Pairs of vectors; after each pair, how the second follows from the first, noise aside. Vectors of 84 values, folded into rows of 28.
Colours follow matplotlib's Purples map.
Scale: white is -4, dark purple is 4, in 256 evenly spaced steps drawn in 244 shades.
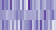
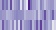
copied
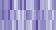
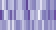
wrapped around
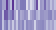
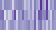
wrapped around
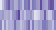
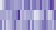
copied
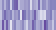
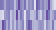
wrapped around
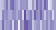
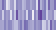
wrapped around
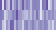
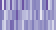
copied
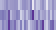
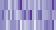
wrapped around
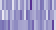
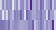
copied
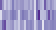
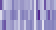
copied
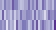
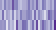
copied
